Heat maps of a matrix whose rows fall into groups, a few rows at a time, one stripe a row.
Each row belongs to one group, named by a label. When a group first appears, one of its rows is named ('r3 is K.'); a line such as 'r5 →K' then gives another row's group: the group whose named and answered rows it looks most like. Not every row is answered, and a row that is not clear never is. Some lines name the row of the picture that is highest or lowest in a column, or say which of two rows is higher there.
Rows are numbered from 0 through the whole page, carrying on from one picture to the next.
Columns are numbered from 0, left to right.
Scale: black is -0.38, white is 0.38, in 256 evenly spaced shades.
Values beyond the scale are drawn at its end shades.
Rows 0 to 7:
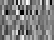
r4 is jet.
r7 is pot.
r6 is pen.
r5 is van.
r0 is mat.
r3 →pot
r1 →pen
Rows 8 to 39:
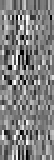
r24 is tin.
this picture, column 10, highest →13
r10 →tin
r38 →pen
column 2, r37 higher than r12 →No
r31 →jet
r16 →mat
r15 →van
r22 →pot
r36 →mat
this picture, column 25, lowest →11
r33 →pot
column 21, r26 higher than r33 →Yes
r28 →jet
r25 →jet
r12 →mat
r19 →pen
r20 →pen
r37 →pen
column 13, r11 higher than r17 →Yes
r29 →tin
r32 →mat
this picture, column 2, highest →11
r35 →tin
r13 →pot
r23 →van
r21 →tin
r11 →mat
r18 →van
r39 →pen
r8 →jet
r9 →jet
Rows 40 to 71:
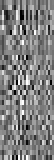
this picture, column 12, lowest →46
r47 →jet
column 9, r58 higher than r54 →Yes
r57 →tin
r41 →jet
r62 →pot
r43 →van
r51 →pen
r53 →jet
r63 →tin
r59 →tin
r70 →jet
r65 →pen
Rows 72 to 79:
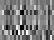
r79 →pen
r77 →van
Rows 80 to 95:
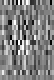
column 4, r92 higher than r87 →Yes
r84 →tin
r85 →pen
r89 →pot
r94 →tin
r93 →jet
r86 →tin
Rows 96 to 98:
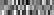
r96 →pen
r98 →tin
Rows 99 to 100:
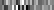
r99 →pot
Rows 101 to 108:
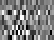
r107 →mat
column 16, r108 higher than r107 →No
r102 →jet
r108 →tin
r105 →jet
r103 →tin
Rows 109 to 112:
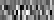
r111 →mat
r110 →van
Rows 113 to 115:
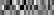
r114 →van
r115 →pot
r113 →tin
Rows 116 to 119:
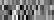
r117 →van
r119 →pen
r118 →tin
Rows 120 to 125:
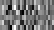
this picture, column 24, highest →123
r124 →van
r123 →jet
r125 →tin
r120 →tin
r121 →tin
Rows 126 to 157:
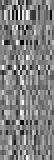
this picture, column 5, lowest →132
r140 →jet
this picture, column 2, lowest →134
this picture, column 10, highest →148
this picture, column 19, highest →139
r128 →mat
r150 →van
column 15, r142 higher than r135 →Yes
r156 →jet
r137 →mat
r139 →tin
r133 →pen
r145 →pot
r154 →jet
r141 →pot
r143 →jet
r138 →pot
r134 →van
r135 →jet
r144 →tin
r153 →jet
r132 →tin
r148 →pot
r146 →pot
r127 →jet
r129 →mat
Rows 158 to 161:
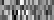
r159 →van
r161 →jet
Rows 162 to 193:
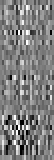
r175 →pot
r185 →tin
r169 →pot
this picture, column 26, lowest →177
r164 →pot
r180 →pot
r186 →van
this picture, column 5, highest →187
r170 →mat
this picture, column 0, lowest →192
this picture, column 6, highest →188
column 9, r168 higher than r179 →Yes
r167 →pen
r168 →mat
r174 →pot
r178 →pot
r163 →mat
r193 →jet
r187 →mat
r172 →van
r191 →van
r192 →van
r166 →pot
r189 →van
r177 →tin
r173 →pen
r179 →pen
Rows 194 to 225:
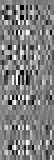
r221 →pen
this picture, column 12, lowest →205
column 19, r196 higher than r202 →No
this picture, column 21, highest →210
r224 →mat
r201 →pot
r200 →mat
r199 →pen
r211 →pot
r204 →pot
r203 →tin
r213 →mat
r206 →jet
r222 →mat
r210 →pen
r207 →pot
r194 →jet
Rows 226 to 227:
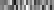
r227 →mat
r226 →jet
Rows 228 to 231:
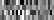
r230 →mat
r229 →tin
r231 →pot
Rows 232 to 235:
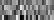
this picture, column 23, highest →232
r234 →jet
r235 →van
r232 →pen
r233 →pot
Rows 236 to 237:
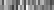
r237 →mat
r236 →pot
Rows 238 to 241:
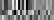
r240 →jet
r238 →pen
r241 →tin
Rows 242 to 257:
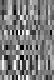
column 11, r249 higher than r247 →Yes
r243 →jet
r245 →pot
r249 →pot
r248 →mat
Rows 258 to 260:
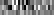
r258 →pen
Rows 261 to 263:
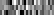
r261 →tin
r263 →van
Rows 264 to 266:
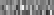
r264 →tin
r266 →pen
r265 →pot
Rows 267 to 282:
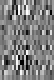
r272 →jet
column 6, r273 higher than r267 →Yes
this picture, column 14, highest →269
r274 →pot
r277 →mat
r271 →tin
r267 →jet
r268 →mat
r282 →pot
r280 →pen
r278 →pen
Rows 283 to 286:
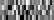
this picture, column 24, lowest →284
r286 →van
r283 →mat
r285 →pen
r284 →tin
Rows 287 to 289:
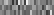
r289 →pen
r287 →mat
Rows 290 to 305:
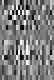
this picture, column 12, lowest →293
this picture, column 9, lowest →291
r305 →van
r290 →van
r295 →van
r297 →pen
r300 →mat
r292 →mat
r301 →van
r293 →tin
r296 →jet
